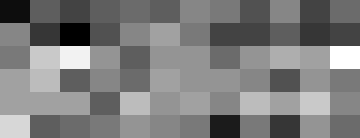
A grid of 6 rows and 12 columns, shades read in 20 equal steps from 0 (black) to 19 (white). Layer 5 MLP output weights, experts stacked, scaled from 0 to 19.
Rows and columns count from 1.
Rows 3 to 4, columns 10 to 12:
13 12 19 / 6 11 9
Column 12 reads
8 5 19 9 10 8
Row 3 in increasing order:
7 8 9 11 11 11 11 12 13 15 18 19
